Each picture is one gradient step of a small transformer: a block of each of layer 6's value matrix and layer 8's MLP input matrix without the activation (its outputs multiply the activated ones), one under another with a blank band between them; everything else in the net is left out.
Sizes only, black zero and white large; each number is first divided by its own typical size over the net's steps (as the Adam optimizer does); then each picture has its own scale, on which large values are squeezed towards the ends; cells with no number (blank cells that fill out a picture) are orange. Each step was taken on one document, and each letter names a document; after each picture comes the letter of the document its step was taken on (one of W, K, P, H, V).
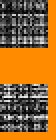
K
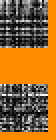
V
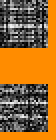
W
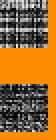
V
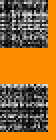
K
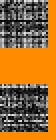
K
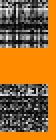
V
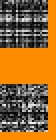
V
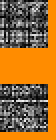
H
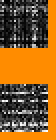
H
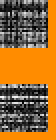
K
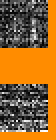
H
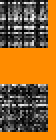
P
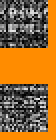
W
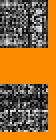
V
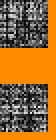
W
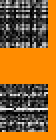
V
